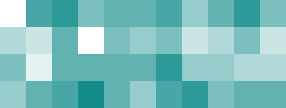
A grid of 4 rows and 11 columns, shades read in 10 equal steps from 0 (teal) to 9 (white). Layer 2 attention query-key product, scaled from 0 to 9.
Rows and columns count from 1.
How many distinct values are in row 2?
6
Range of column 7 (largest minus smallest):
3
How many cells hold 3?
12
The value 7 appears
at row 2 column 2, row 2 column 8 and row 2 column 11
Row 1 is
9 2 1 4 3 3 2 5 3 1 4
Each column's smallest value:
4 2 1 0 3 3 1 1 3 1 3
